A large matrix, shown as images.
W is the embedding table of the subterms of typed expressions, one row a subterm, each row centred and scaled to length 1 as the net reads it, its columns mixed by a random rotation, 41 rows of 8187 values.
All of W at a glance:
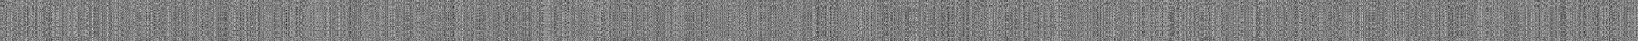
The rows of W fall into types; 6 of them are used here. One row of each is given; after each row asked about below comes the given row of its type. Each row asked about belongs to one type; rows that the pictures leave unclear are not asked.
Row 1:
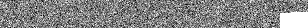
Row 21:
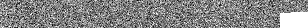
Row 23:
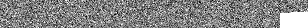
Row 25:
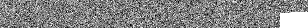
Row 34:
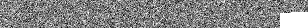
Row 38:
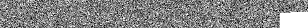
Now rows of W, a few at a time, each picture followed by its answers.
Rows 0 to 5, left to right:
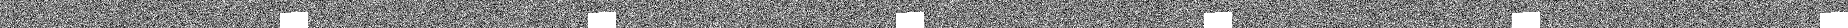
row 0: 1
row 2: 23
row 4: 38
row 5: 1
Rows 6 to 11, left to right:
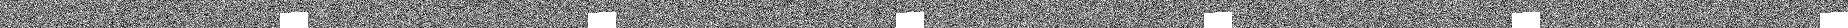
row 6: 1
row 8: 23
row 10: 21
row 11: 23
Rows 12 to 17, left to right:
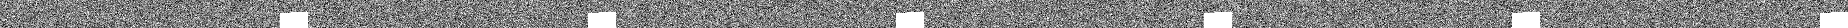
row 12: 38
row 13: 21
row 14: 23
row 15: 38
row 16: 25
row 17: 34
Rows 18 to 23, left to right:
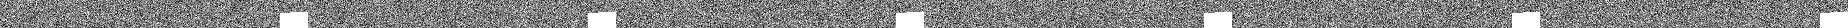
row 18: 38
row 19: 21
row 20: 38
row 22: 23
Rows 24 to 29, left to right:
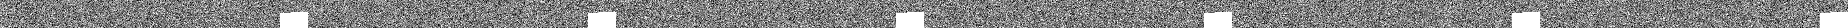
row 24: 21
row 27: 21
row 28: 21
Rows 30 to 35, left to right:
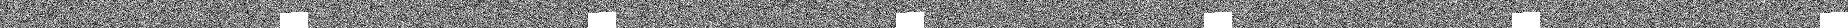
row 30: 34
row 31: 23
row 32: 23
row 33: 21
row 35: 34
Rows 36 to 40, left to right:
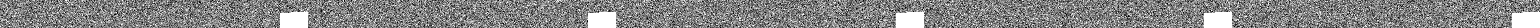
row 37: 1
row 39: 38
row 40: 38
